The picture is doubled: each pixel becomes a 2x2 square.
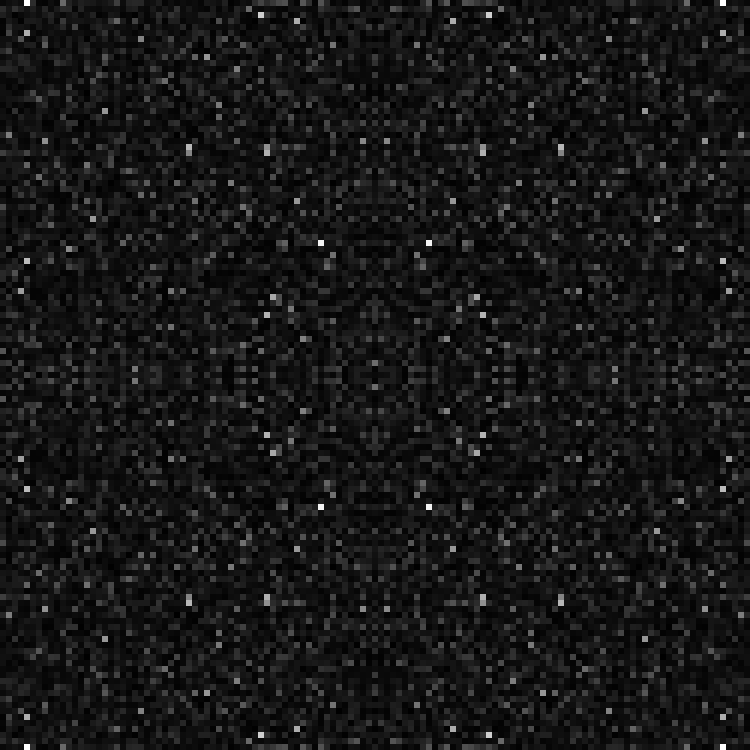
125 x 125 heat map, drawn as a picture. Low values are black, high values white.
The values are skewed, with a long tail toward high values. Overall the values sit about 10% of the way up the scale. No regular stripes run through it. It mirrors both left to right and top to bottom. No single row or column stands out from its neighbours. No overall slope runs across the table.
